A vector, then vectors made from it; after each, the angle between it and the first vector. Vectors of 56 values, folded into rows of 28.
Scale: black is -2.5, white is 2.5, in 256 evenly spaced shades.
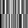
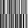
partly aligned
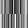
partly opposed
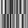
nearly opposite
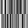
nearly opposite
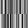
nearly opposite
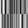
nearly opposite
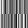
partly opposed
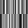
nearly parallel
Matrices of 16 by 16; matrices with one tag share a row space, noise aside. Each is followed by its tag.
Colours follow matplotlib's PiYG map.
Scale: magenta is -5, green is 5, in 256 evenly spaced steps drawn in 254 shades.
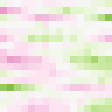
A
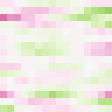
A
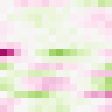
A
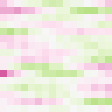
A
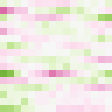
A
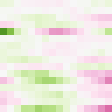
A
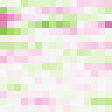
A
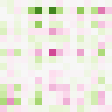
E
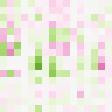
E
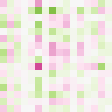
E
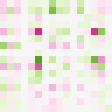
E
